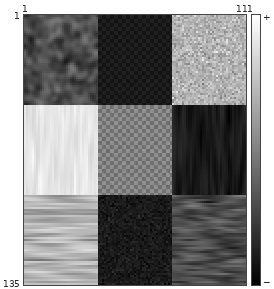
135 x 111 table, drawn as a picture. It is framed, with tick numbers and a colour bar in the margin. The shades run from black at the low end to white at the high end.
The table splits into 3 rows of 3 panels. Panel 1,1: low, blotchy. Panel 1,2: very low, checkered, faint in contrast. Panel 1,3: high, fine-grained. Panel 2,1: very high, streaked downward, faint in contrast. Panel 2,2: middling, checkered. Panel 2,3: very low, streaked downward, faint in contrast. Panel 3,1: high, streaked across. Panel 3,2: very low, fine-grained, faint in contrast. Panel 3,3: low, streaked across.
